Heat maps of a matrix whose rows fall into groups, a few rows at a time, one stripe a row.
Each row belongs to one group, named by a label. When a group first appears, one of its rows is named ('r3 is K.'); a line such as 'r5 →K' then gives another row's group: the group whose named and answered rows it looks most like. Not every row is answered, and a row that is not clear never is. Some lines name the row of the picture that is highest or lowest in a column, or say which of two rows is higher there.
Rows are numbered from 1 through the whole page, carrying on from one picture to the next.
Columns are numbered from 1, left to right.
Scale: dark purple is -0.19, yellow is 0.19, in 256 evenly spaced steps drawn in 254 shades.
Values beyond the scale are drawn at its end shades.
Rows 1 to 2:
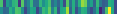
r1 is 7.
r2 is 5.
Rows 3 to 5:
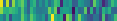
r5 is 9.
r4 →5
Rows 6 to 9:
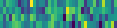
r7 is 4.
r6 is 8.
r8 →9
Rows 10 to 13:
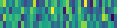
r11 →9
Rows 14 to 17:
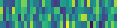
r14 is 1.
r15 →9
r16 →7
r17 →1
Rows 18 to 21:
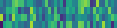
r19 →8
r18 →7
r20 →9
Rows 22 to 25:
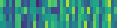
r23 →1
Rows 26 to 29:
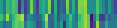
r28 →7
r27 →7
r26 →7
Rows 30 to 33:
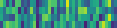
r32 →1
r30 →4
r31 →7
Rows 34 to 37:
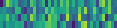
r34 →8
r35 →4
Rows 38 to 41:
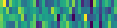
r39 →9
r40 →5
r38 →4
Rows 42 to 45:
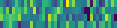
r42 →1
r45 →8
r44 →5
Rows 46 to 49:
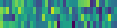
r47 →9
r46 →7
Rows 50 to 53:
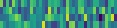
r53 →1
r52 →5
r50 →9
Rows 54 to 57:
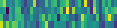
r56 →5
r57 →7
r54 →4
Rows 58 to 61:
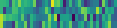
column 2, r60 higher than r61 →Yes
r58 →9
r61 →1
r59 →7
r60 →5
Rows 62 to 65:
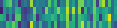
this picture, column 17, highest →62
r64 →4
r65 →8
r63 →4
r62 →8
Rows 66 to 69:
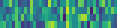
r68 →7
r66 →8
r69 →4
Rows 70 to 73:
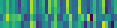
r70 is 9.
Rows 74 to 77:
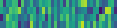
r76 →8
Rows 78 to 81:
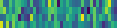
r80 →8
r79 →4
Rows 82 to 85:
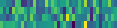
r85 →5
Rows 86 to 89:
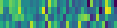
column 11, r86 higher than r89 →No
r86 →5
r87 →5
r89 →9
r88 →7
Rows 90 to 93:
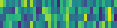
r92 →5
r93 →8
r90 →1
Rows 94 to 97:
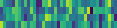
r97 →1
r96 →5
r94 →1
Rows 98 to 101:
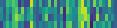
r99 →7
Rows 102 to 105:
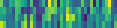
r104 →1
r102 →5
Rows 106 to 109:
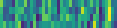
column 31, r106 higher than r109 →Yes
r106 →1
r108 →1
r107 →5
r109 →4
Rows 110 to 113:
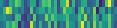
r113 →8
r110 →5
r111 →8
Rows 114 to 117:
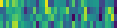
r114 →7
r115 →5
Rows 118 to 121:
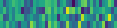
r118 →5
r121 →9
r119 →4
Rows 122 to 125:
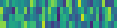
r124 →5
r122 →9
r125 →1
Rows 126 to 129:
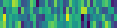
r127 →7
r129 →4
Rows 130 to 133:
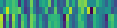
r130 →7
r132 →9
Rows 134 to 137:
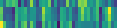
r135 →1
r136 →1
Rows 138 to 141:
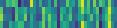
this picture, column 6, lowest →141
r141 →5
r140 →1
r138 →8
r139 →1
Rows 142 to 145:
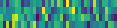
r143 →1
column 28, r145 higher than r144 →No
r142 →4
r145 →9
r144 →7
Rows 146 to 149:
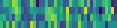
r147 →5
